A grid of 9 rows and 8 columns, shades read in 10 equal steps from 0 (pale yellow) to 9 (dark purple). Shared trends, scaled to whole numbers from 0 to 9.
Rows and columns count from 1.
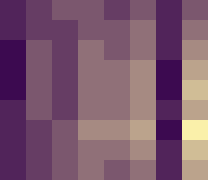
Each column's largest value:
9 7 7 6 7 6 9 6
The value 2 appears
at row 5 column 8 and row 8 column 8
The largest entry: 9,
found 6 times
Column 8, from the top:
6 5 4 3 2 3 0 2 3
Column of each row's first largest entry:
1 1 1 1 1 1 7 1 1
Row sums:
54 52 50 48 47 46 41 45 48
